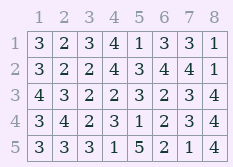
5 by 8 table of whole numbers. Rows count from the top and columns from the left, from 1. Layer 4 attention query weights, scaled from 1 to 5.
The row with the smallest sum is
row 1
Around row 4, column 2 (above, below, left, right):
3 3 3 2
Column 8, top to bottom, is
1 1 4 4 4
